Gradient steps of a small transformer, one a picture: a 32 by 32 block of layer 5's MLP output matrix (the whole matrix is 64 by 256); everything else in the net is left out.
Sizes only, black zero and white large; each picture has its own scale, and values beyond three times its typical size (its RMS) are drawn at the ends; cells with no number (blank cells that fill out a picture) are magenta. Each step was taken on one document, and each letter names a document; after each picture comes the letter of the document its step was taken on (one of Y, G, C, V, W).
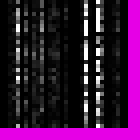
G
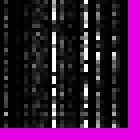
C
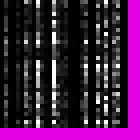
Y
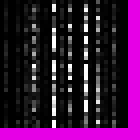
C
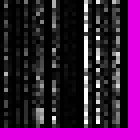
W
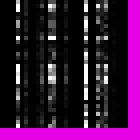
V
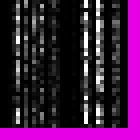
G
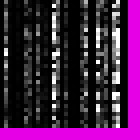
Y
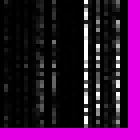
W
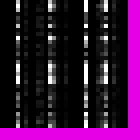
V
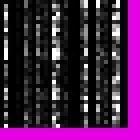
Y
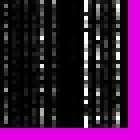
W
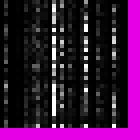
C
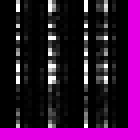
V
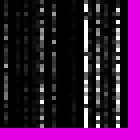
W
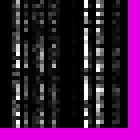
G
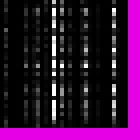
C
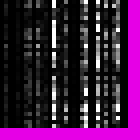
Y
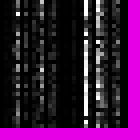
G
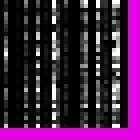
Y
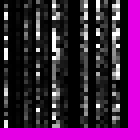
Y
